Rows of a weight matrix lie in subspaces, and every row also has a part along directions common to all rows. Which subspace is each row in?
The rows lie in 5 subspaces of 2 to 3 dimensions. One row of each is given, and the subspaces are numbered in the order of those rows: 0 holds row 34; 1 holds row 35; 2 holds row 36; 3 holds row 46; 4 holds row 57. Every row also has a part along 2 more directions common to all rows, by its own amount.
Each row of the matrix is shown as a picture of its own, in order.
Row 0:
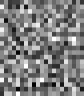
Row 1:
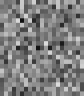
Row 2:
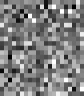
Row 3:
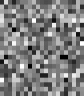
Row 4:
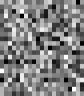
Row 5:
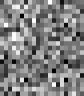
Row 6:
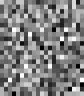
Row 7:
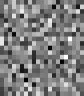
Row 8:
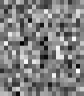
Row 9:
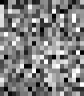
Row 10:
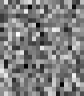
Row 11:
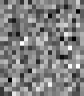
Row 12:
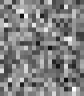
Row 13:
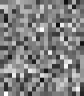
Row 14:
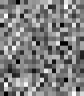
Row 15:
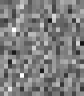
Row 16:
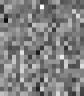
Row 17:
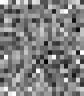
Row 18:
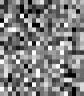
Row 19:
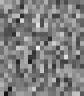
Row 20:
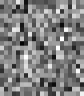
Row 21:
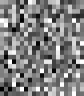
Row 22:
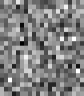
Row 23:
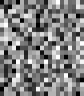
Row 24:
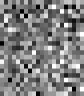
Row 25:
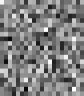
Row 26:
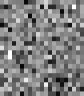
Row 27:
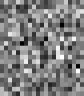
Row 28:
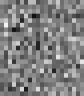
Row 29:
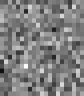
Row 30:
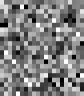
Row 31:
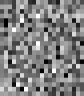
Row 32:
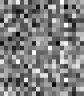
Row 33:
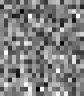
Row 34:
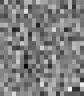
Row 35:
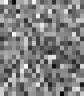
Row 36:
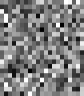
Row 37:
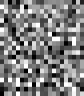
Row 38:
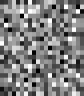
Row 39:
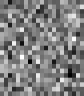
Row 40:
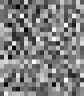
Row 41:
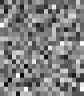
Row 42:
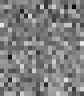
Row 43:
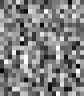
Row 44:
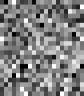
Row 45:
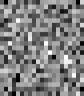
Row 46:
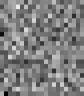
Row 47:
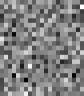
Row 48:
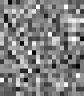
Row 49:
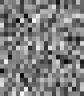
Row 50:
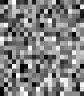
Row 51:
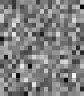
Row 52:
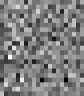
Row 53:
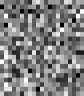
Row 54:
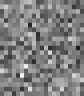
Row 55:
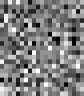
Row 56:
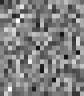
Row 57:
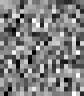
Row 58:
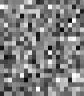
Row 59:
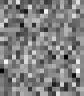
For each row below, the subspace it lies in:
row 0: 3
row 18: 3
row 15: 4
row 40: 3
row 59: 0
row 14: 2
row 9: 1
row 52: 3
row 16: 2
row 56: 4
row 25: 4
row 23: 4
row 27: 0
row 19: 4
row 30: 3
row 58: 2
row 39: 3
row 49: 4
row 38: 1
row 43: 0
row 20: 0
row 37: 3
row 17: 1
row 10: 0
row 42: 2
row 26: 2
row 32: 2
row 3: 1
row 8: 0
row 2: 2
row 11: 0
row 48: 3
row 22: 0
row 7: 1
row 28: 4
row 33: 2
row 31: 4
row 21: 4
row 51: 1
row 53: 2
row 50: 1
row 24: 2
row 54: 2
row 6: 0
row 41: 3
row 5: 3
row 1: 4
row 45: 1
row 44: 1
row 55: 3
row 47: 1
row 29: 0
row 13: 2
